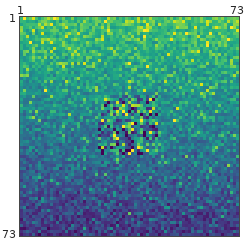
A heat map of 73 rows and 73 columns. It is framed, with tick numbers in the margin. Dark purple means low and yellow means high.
An odd patch, rougher than its surroundings, sits in the centre. Values change most from cell to cell in the centre. No regular stripes run through it. There is an overall slope up to the top. Fine speckle covers the field. No row or column stands out.
